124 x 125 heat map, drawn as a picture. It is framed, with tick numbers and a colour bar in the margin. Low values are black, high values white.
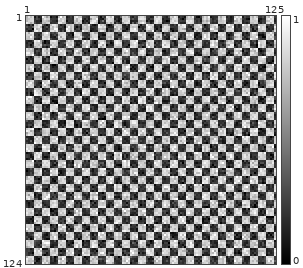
Histogram: two levels. Odd rows or columns: none. Average level on the scale: 50%. Grain: checkered. Slope: none.
